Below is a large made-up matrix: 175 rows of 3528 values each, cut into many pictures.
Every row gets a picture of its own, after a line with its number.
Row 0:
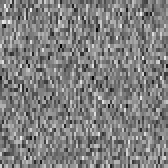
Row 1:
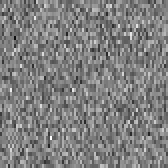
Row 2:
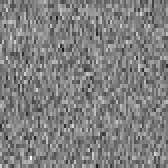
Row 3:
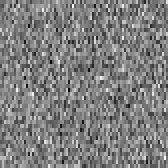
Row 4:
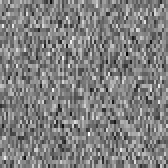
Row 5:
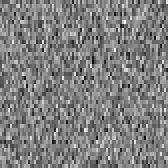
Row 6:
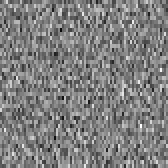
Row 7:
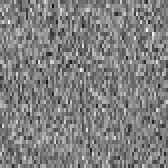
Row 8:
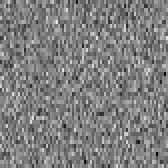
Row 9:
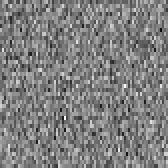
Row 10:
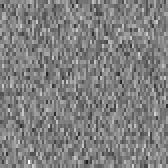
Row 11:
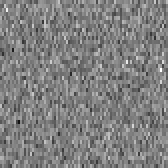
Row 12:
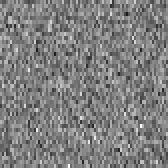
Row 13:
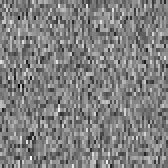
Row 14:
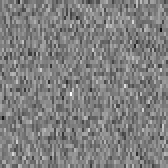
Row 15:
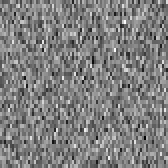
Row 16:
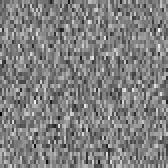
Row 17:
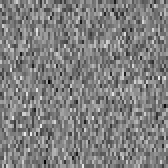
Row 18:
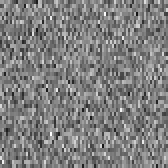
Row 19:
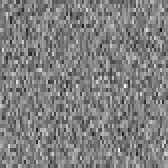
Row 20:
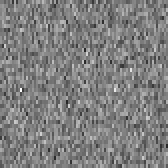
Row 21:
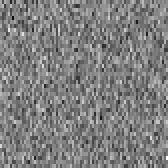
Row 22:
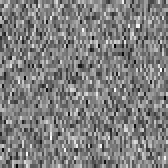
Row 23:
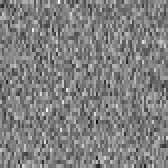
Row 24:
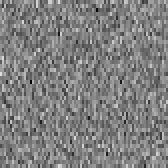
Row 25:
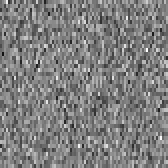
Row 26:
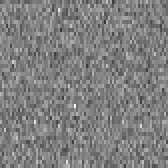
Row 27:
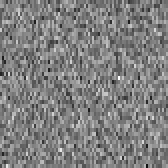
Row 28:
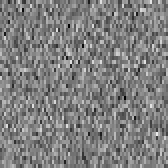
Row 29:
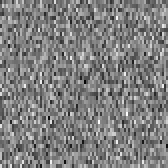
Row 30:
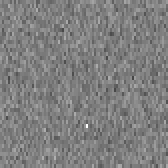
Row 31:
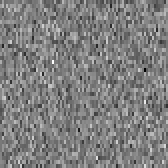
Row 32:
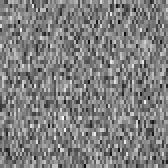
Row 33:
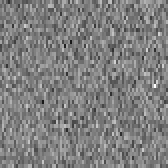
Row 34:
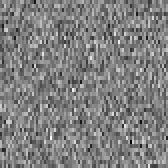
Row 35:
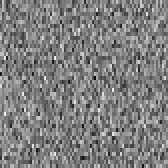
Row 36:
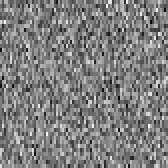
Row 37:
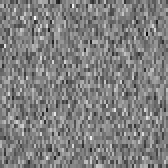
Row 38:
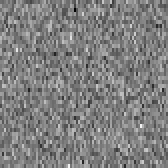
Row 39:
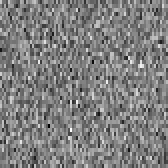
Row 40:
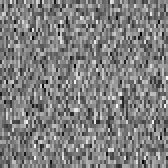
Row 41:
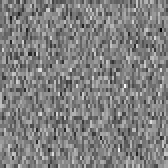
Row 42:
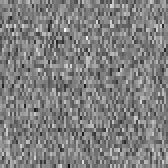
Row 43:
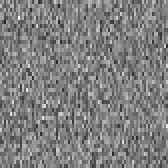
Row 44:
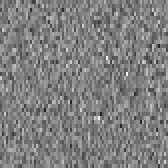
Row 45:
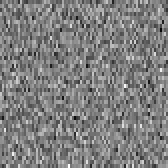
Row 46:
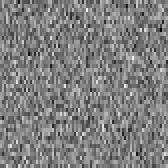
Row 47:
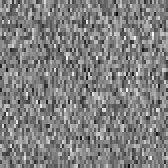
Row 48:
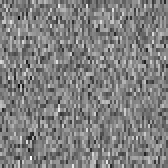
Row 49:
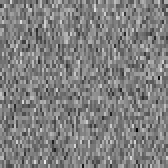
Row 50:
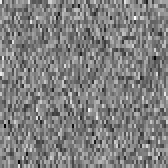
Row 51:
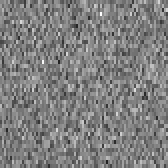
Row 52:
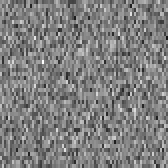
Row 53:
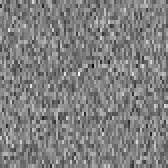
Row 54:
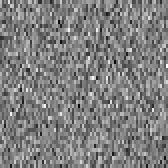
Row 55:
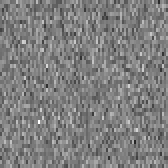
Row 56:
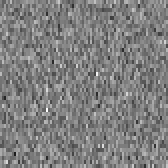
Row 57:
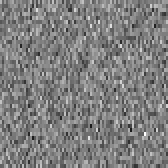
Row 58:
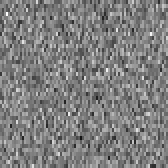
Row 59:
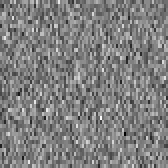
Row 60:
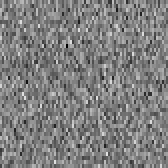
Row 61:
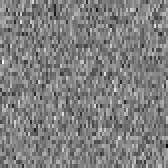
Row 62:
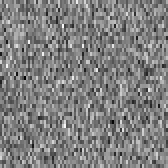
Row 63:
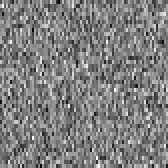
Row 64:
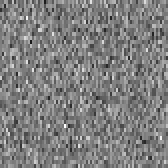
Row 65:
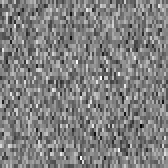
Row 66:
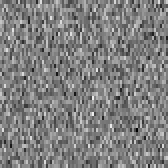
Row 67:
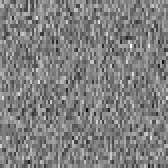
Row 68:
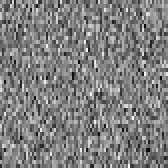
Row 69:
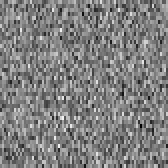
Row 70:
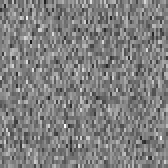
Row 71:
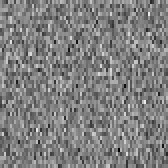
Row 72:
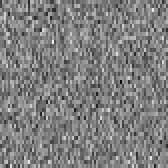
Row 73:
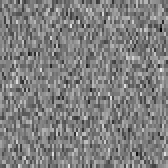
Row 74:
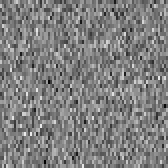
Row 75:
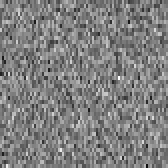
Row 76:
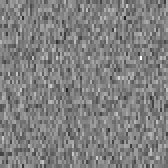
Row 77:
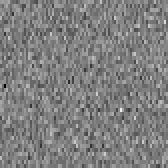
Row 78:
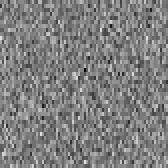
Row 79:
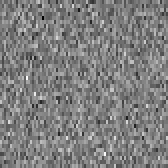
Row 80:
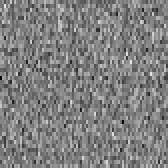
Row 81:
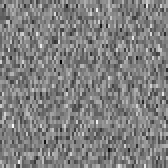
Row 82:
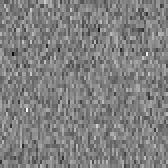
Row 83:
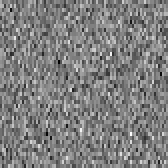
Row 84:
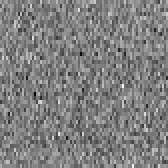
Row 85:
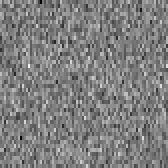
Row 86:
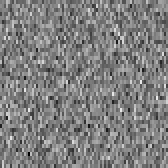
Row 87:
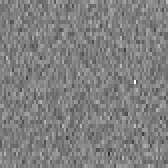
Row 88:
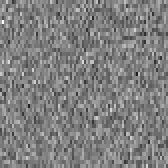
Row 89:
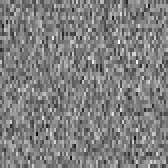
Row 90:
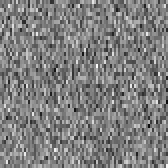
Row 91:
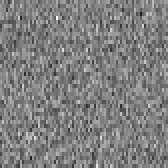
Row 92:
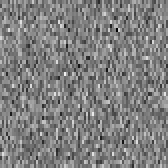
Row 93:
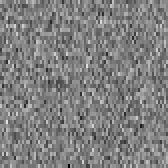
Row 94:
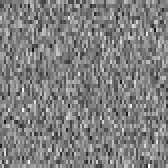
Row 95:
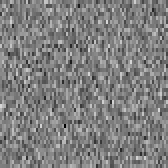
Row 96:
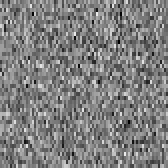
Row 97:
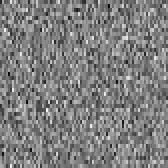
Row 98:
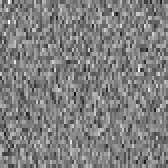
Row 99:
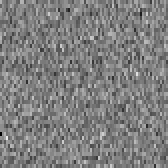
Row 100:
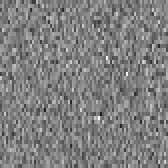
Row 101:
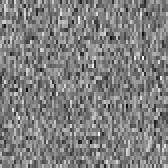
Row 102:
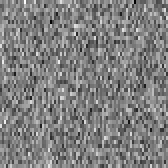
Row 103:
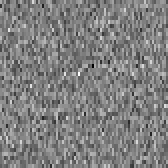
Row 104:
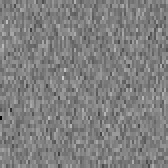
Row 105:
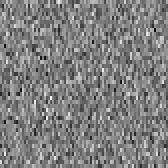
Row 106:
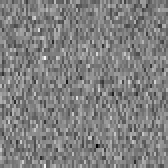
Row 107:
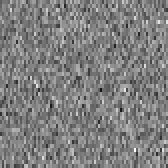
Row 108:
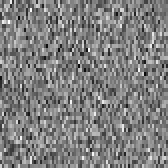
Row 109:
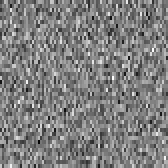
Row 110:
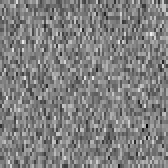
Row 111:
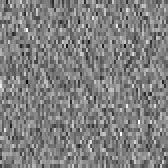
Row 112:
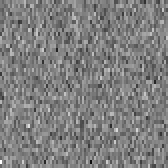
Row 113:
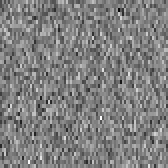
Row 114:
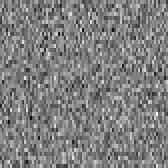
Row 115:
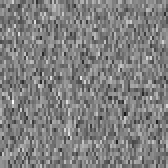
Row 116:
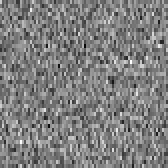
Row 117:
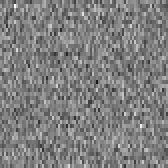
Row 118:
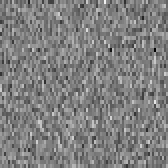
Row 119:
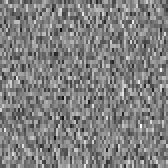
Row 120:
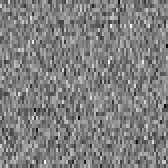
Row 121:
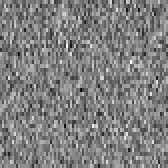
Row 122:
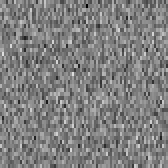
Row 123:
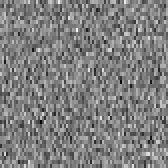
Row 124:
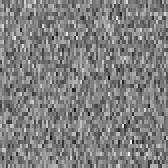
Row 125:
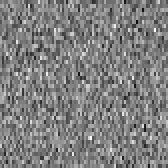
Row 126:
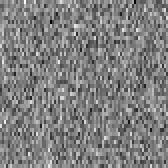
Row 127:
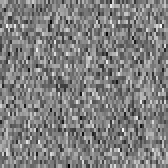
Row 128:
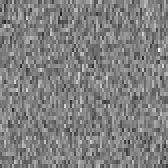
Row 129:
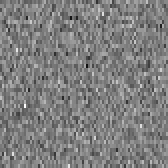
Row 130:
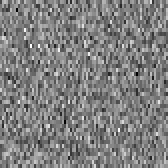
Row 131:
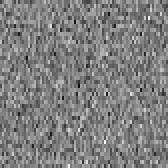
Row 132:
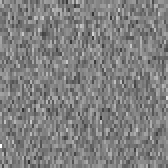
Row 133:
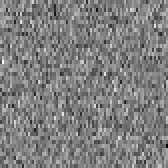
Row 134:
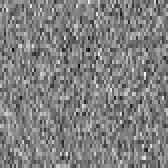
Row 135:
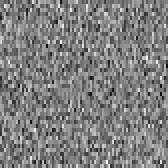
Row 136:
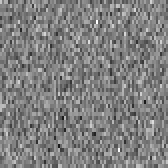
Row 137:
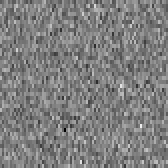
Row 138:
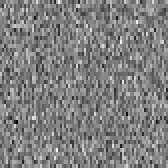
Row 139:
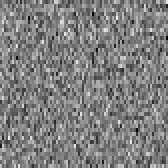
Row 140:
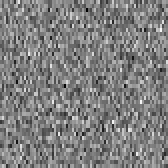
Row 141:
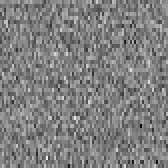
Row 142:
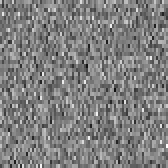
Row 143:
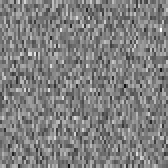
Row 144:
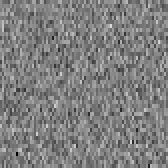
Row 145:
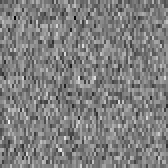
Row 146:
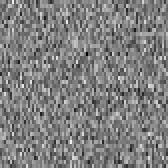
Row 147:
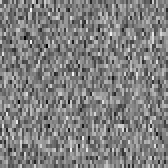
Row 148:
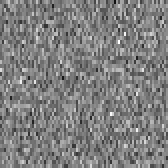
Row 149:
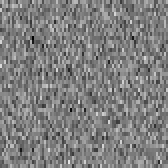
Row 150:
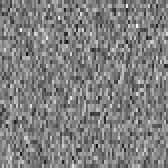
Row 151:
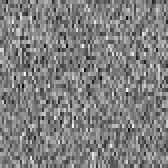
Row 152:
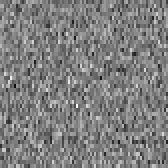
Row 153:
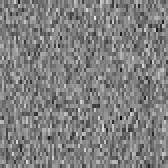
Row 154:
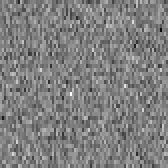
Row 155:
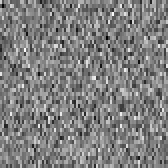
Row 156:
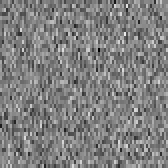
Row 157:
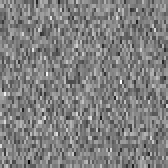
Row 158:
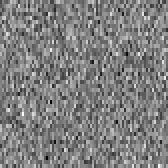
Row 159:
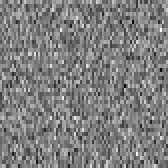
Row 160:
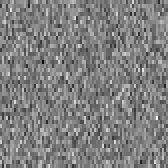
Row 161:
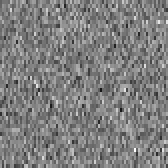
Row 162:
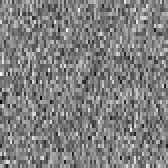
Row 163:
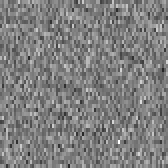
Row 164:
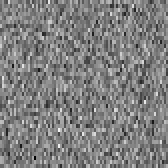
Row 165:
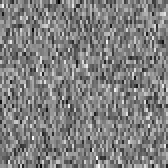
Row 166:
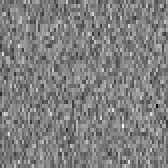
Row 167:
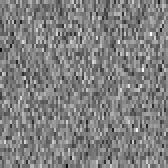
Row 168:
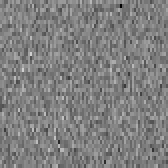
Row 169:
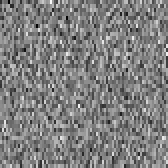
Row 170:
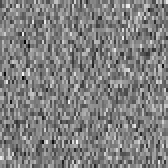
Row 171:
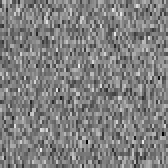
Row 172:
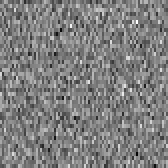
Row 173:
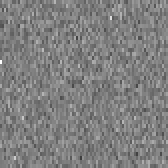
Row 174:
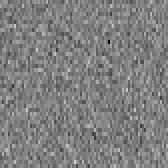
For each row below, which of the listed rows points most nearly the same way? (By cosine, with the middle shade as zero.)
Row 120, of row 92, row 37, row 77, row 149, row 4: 4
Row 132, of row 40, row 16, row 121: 121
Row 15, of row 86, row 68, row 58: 86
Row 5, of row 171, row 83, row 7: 7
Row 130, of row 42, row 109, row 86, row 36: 109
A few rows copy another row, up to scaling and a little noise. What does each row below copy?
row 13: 48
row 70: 64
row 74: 17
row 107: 161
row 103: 53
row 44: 100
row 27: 75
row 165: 63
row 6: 119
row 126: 102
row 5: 15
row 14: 154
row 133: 61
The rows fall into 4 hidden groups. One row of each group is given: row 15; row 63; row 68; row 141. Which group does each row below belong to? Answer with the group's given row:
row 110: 15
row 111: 68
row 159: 141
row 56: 63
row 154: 141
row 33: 68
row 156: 15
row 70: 68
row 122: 68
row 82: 68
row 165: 63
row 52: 15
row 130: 68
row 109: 68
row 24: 63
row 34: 15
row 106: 63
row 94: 63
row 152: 15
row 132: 63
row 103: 68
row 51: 15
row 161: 15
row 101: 68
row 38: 141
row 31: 63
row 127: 141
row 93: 141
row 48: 68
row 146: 63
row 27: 63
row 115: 63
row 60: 68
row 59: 63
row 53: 68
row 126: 15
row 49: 15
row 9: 141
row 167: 15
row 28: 68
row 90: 63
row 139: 15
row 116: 68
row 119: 141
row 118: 63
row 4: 68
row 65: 141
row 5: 15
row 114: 15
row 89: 15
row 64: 68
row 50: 63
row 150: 15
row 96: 15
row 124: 15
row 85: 68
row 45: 141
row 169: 68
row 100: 68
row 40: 63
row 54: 68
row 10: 63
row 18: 15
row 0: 68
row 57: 63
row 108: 68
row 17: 15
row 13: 68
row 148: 15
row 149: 68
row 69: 141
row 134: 15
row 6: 141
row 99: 68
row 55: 15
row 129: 141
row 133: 63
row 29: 63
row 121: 68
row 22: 15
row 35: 68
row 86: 15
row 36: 68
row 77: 15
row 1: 15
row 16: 63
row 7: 68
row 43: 68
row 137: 141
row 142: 63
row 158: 63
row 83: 15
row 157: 63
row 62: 68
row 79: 63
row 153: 141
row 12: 141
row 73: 141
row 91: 68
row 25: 68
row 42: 141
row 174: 141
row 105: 63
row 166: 63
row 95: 68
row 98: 68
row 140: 141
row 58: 15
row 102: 15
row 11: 15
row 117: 141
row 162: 63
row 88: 63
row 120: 68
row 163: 141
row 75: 63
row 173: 15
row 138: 63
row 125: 63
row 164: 141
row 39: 68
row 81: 63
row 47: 68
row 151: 68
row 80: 68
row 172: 141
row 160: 15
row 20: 63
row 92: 68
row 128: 68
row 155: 68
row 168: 141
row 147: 68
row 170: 15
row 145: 63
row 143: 141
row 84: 63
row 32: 141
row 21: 63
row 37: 63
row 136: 141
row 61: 63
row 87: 63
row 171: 15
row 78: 68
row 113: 63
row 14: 141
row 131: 141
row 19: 141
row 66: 15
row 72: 63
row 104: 15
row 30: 63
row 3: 15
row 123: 63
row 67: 63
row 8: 68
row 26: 141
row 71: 141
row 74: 15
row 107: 15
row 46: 141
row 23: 63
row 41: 141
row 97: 63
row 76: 63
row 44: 68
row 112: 15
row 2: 68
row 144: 15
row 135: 68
